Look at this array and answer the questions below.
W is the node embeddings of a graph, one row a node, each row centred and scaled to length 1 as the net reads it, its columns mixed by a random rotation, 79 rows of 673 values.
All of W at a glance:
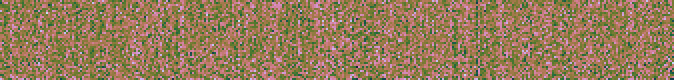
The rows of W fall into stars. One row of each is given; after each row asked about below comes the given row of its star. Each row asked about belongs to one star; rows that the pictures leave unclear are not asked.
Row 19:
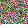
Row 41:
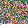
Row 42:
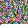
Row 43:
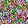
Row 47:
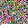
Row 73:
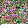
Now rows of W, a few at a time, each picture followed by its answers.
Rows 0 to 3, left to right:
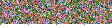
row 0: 47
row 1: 41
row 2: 73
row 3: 41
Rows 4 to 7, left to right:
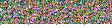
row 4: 41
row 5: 19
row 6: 19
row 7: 73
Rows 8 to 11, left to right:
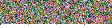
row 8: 47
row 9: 73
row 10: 19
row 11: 43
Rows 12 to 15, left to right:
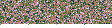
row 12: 41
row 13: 73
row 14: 73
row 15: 47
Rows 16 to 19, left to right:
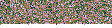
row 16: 42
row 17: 41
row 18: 73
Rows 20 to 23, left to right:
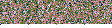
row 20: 42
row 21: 42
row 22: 19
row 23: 47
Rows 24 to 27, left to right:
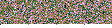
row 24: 42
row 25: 73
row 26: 43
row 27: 19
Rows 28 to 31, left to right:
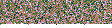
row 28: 43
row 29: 73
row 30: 42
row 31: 47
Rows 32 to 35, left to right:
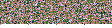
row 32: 73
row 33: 73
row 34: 73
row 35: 19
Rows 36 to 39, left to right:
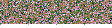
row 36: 43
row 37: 41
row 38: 19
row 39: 47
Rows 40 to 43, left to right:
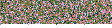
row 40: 47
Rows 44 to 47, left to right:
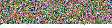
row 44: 42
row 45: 41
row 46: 42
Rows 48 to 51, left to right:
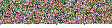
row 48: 43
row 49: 47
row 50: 47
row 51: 19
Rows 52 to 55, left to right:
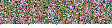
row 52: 47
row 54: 42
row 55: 47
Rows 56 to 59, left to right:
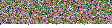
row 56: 47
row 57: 19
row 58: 73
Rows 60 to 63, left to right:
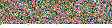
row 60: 47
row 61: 41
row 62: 47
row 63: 42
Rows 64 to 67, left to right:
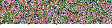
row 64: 73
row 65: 42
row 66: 19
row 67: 19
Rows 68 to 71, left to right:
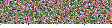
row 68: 41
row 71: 73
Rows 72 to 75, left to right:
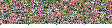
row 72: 47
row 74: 41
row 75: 73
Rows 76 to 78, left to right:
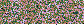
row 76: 43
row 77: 42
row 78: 19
